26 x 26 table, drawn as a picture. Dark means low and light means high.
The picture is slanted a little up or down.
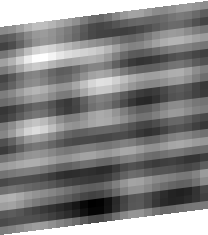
Ninth with the highest average: top left. Lone odd cells: none. Stripes: horizontal, repeating 6 times. Ninth with the lowest average: bottom middle.
